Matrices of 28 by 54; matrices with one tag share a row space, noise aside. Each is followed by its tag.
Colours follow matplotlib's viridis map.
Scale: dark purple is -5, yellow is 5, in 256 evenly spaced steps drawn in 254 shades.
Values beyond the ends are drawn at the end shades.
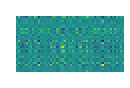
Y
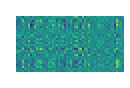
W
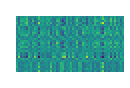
Y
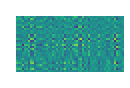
W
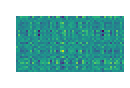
Y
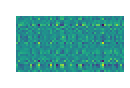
Y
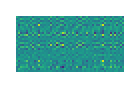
Y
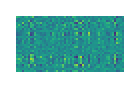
W
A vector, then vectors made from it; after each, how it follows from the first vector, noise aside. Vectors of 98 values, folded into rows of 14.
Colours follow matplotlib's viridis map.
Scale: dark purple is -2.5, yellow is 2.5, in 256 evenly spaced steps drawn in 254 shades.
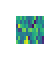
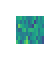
shrunk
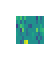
partly zeroed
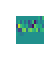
partly zeroed
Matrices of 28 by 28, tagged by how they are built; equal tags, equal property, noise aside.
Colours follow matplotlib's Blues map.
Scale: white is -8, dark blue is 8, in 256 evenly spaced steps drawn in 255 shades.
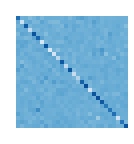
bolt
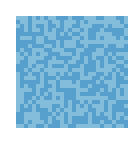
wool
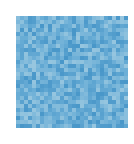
wool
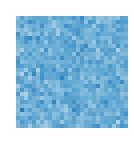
wool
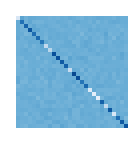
bolt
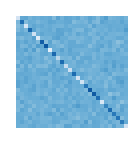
bolt
